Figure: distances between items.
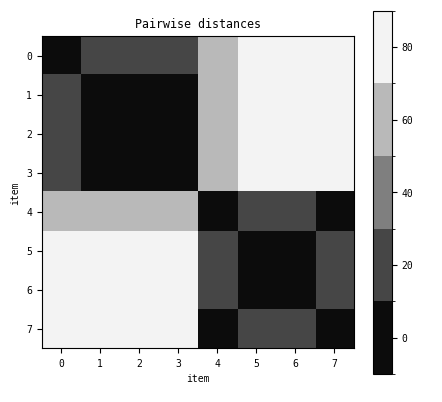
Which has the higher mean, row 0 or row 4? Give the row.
0
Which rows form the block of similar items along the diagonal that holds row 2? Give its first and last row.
0 to 3
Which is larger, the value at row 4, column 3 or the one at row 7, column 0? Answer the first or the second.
the second
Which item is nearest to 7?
4
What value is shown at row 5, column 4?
20
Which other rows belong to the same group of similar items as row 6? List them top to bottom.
4, 5, 7
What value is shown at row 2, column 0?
20
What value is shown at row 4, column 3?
60
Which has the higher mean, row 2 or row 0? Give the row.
0
